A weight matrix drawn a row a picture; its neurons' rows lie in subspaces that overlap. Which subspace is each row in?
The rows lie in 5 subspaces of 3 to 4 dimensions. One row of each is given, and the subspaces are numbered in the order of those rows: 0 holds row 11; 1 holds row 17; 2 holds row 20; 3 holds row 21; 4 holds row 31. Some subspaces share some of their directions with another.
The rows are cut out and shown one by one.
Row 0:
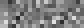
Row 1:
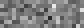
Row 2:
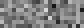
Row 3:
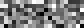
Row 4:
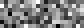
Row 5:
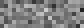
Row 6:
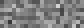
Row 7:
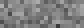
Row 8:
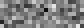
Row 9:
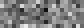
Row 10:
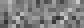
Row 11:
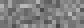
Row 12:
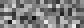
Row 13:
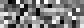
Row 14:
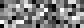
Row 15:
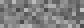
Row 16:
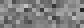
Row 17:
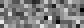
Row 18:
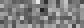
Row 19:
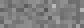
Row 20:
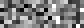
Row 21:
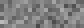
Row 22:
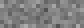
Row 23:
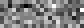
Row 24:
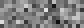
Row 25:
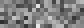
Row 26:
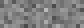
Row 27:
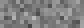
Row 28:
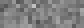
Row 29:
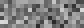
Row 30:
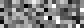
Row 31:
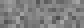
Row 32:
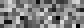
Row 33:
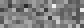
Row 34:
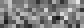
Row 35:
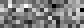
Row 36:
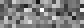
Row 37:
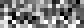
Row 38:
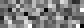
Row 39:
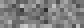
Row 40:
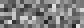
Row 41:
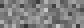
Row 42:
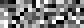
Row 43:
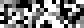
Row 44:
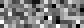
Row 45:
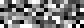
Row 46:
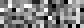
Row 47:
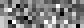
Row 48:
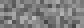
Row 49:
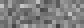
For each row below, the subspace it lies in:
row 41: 1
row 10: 4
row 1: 2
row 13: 4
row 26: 0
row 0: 4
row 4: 1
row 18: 0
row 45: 2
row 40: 2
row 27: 4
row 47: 4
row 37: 4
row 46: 0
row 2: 0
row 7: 1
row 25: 3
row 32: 4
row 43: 3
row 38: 4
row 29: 3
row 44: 1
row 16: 0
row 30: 1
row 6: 2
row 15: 2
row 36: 0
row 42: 4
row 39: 1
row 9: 1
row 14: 3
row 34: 4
